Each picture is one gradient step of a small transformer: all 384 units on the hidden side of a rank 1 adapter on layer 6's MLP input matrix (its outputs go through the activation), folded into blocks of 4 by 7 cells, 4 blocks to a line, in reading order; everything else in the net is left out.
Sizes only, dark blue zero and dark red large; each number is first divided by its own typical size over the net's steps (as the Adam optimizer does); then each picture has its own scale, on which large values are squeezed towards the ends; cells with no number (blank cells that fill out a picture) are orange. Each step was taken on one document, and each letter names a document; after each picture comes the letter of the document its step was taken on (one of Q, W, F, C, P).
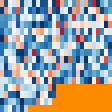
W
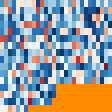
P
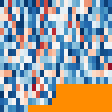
W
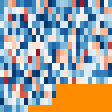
W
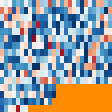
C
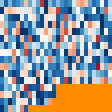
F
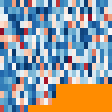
P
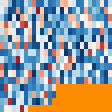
C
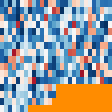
F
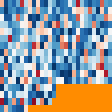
F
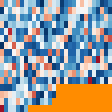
F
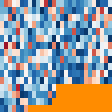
W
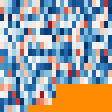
C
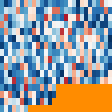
F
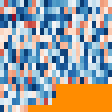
C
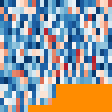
C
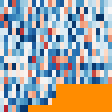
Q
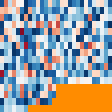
Q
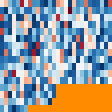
Q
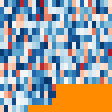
F
